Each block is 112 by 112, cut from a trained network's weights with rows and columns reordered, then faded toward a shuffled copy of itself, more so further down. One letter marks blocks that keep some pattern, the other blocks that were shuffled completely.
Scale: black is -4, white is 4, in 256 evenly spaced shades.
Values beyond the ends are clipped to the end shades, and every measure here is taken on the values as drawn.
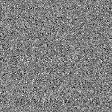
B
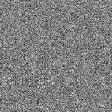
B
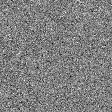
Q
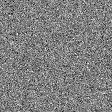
Q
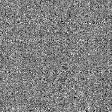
B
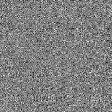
B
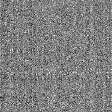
B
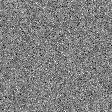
Q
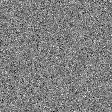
Q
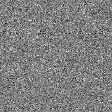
B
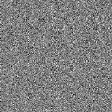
B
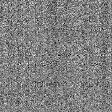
B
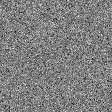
Q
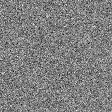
Q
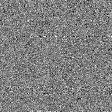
B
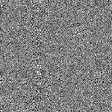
B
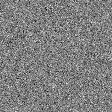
Q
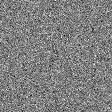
Q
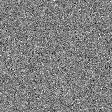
Q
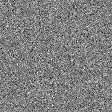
Q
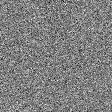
Q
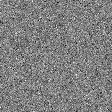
Q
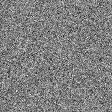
Q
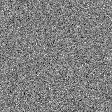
Q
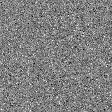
Q
